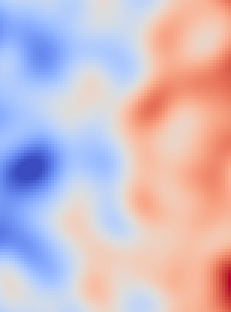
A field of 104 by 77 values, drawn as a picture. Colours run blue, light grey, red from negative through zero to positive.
Grain: smooth. Odd rows or columns: none. Slope: up to the right. Lone odd cells: none. Ninth with the lowest average: middle left.
